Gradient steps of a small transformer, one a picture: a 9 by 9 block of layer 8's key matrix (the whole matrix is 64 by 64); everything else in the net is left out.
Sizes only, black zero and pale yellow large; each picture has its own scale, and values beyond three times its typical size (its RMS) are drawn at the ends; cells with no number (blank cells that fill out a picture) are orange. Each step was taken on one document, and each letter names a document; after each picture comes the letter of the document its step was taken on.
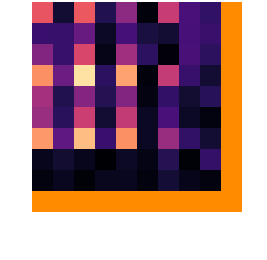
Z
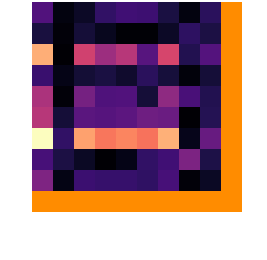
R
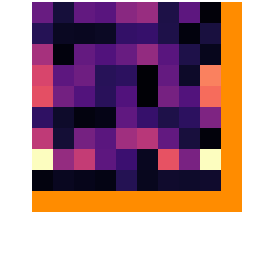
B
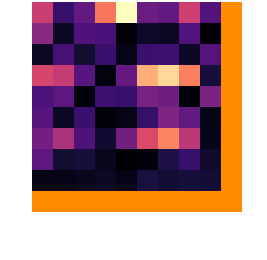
Z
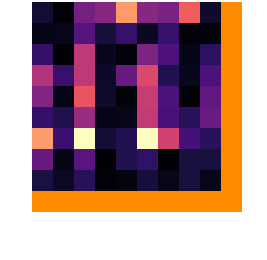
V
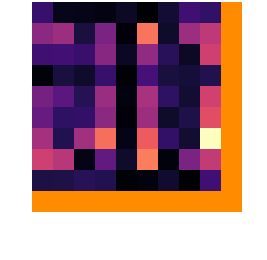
R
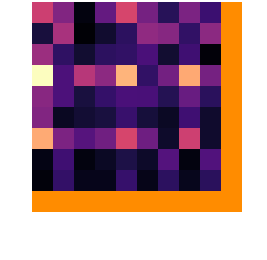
Z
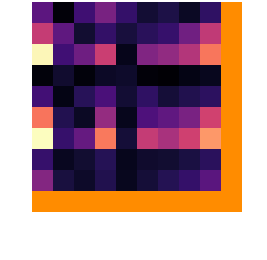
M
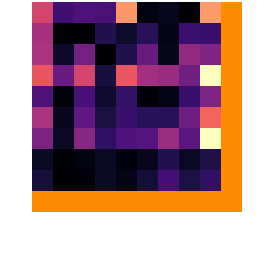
Z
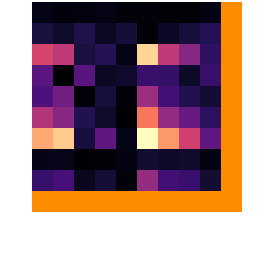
R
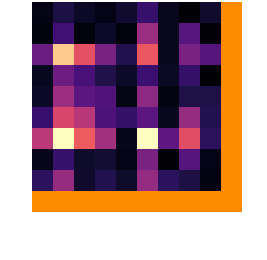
R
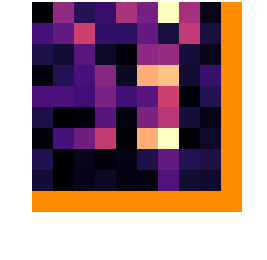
Z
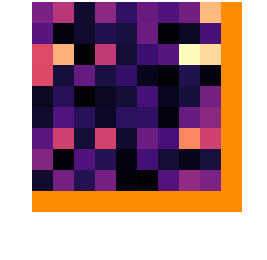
M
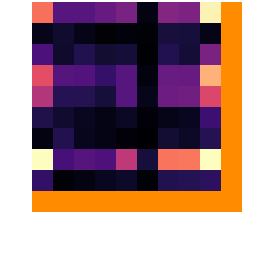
B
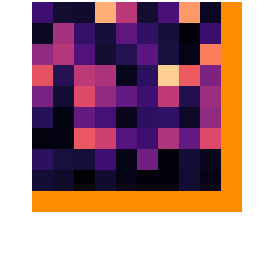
Z
